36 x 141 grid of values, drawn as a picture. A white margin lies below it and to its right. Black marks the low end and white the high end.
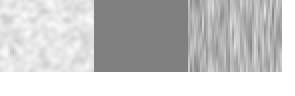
It is made of 1 by 3 panels. Panel 1,1: very high, blotchy, faint in contrast. Panel 1,2: middling, flat. Panel 1,3: high, streaked downward.
